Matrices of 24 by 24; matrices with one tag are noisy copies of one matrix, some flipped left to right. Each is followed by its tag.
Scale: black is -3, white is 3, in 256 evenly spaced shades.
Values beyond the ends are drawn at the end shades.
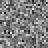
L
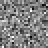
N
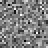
L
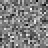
N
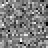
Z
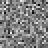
L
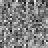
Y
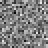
L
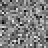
N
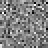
L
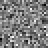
N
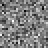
N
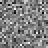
L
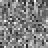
Y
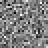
L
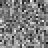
Y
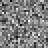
N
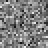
Z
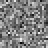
Z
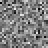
L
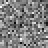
Z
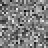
N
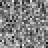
Y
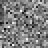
Z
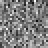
Y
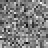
Z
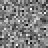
N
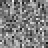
Y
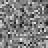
Z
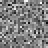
L
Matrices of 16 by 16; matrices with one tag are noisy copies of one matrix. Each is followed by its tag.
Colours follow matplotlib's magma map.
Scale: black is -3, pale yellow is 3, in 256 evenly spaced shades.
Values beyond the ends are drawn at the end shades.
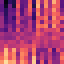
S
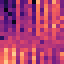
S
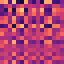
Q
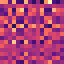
Q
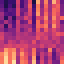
S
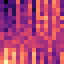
S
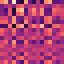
Q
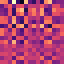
Q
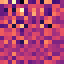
Q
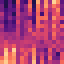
S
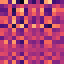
Q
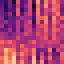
S
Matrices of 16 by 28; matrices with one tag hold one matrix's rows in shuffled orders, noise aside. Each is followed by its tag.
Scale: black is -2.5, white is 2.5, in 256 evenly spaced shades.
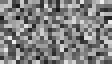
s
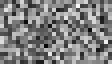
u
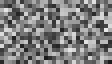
s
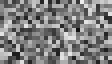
s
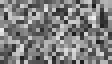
u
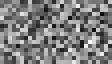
u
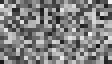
s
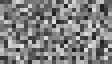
u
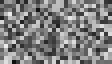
s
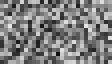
s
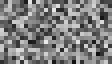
u
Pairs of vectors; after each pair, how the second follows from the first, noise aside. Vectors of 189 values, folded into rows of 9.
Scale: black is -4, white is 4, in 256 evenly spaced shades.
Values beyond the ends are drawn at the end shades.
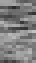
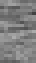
shrunk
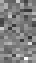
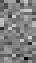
negated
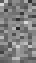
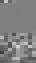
partly zeroed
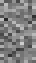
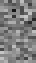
shuffled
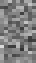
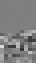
partly zeroed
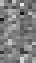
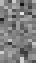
sign-scrambled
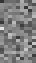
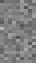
shrunk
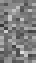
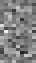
sign-scrambled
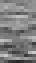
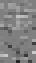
partly zeroed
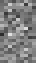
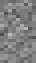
shrunk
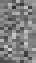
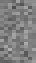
shrunk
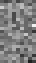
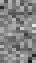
sign-scrambled
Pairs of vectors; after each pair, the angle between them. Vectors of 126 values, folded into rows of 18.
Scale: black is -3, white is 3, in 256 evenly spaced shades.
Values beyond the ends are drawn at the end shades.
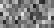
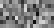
partly aligned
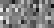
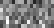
partly aligned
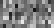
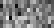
partly aligned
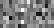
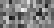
nearly parallel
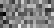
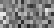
nearly opposite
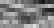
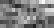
nearly opposite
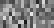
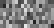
orthogonal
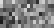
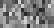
partly opposed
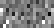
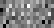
nearly opposite
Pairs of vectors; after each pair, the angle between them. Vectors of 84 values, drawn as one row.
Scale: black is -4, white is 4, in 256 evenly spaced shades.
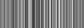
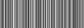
orthogonal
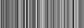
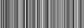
nearly parallel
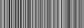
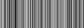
partly aligned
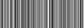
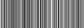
orthogonal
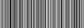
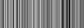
orthogonal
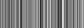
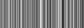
nearly opposite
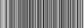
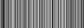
partly opposed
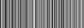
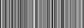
nearly parallel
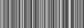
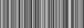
nearly parallel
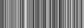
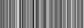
partly aligned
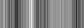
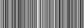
orthogonal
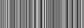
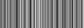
orthogonal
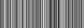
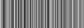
partly opposed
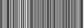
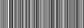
partly opposed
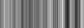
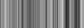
nearly parallel
